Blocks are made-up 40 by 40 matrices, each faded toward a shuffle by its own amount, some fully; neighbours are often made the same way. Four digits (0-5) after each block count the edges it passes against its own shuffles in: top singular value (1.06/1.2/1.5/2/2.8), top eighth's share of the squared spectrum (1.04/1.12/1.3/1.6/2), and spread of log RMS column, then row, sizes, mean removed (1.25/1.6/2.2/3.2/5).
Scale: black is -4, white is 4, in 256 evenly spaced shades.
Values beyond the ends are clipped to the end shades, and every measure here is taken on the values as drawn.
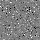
1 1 0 0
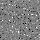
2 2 0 0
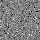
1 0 0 0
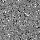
0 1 0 0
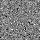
1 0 0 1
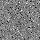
0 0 0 0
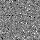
0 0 0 0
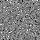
0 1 0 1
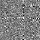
2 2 2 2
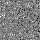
0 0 0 0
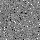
0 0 0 0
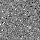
0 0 0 0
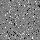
0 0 0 0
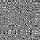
4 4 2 2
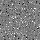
1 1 0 0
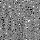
3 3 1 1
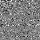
1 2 0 3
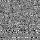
2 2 0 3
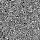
0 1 0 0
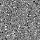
0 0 0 1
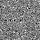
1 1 0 1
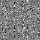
2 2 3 0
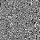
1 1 2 0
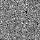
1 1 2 0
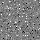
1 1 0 0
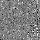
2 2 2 0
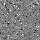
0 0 0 0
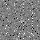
1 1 1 0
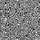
2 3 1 0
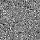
2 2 1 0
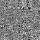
3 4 2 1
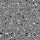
2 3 1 1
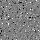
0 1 0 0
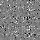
1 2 1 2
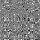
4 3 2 2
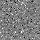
1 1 0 0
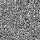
2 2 1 0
